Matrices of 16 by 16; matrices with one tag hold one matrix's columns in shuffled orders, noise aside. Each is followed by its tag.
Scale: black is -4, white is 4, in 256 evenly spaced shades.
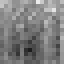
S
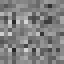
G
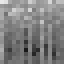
S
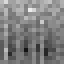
S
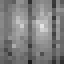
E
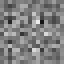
G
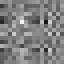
G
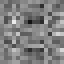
G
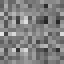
G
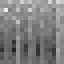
S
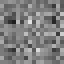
G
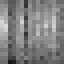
E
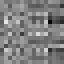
G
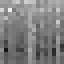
S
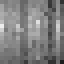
E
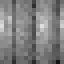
E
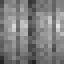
E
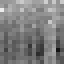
S
